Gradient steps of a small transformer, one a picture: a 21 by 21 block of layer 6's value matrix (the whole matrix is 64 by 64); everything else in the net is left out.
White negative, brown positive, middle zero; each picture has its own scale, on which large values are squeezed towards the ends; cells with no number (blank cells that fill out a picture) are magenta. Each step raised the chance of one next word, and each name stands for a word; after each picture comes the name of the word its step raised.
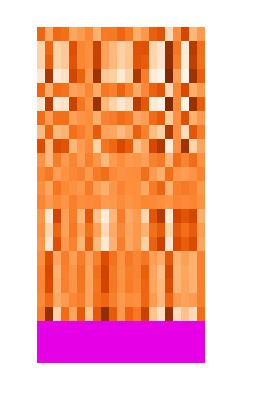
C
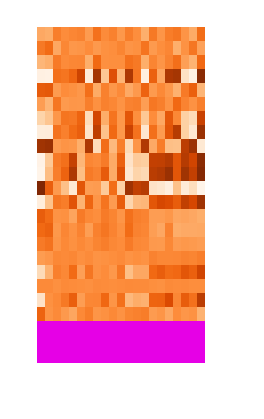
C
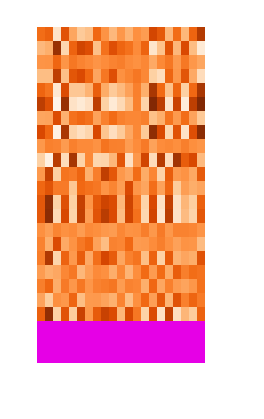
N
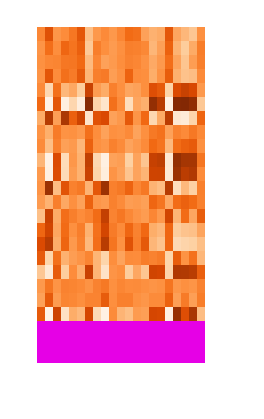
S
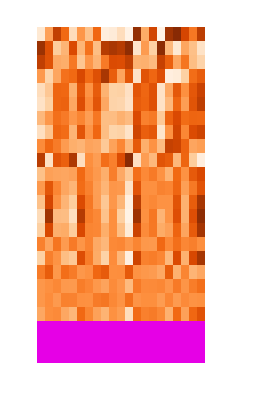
N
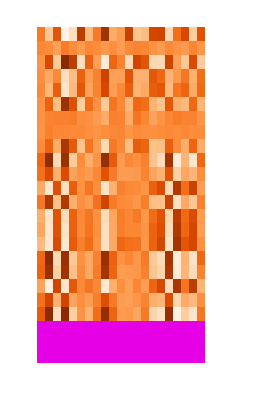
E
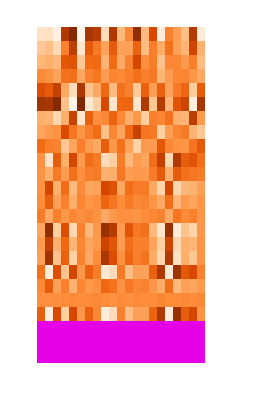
S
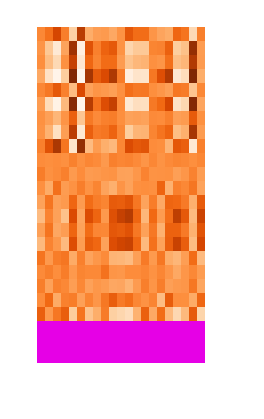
C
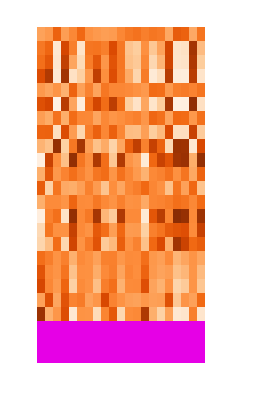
C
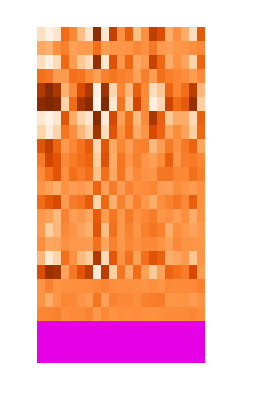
S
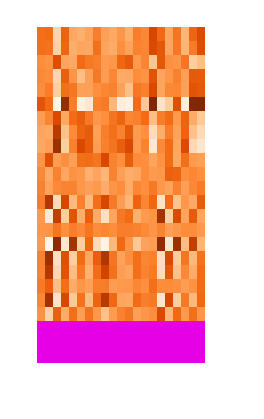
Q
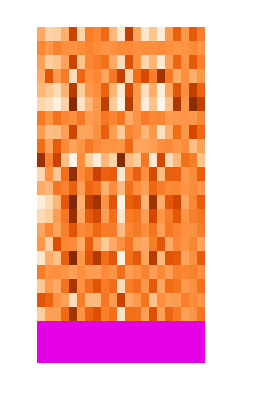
N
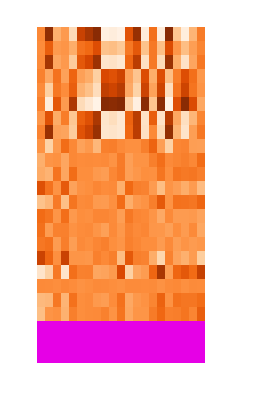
S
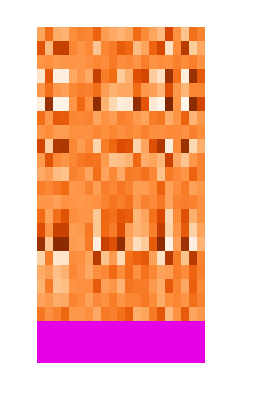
Q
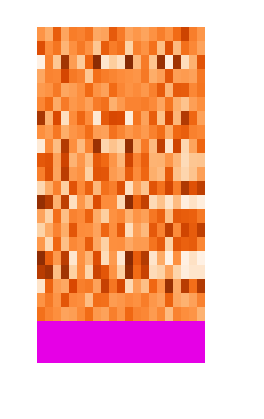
E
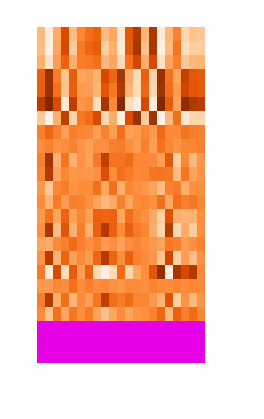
S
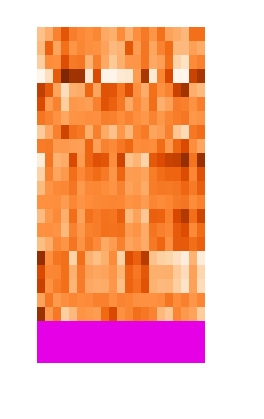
C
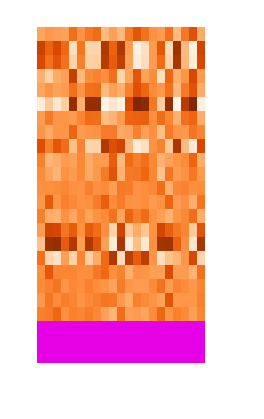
Q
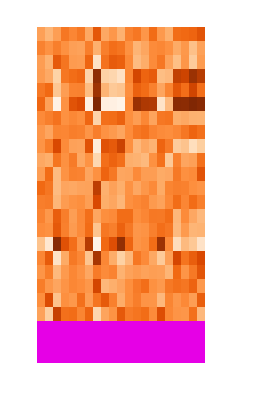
Q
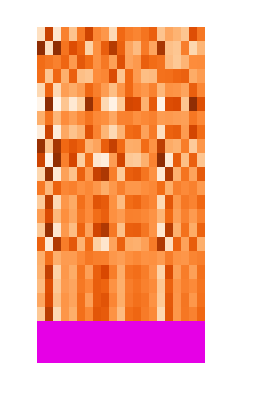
N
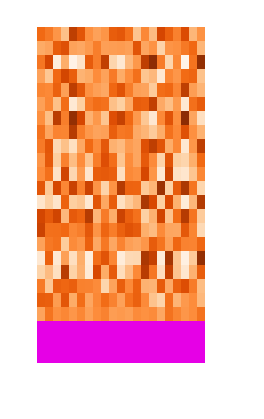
E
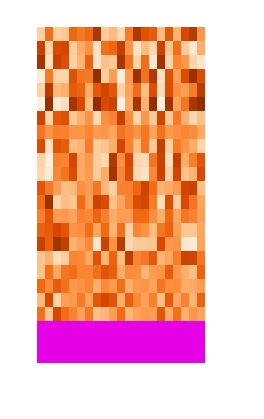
Q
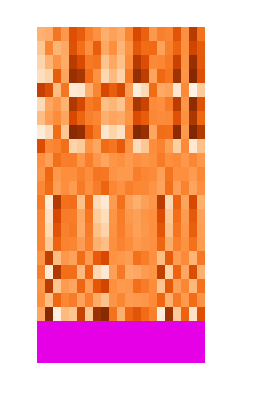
C
